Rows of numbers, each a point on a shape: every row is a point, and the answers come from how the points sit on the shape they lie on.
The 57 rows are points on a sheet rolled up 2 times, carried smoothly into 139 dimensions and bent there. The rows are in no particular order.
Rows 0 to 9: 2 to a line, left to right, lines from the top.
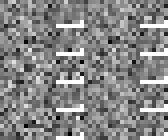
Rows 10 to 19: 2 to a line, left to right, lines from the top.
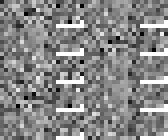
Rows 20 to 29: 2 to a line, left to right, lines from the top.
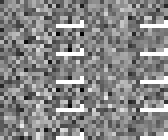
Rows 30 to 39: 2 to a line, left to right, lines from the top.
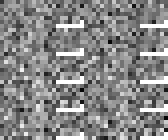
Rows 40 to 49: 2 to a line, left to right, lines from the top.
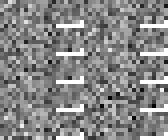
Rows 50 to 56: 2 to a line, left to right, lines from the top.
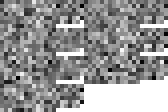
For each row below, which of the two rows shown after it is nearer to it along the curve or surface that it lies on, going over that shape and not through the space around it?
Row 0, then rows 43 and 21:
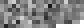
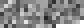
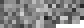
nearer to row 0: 43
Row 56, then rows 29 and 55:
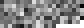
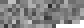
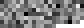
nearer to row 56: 55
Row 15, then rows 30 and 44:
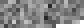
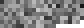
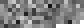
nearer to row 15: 30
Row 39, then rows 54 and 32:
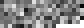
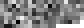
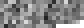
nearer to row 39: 32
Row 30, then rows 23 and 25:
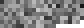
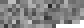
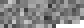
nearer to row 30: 25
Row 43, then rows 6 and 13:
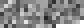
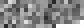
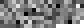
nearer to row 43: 6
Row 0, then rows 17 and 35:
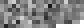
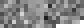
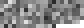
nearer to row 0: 35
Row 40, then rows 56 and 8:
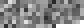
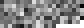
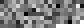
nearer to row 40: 56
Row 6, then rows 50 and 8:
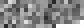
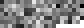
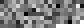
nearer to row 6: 50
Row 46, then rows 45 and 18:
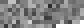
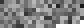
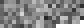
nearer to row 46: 18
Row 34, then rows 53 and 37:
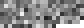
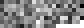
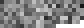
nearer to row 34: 53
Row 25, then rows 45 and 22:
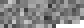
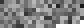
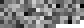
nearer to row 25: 45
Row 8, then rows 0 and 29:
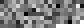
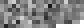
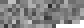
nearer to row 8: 0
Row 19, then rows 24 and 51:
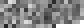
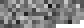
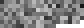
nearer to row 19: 24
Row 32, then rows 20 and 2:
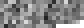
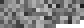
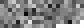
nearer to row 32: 2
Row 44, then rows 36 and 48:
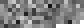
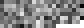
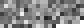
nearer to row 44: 48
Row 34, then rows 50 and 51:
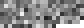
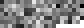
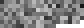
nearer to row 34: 50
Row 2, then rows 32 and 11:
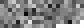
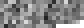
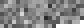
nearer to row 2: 32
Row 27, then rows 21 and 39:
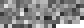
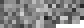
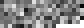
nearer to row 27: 39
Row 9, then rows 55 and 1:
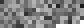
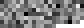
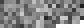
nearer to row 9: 1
